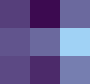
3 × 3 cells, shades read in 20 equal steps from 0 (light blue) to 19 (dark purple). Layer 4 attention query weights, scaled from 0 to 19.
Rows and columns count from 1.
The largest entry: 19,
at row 1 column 2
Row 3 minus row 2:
1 6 8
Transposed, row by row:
14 12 13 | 19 10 16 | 10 0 8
